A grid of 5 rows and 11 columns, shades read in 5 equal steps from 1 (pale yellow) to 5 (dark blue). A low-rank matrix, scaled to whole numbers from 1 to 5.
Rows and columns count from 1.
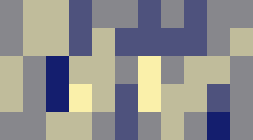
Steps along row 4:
up up down up up down up same up down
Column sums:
13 13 16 13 12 18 13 14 15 17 14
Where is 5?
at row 3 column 3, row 4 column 3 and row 5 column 10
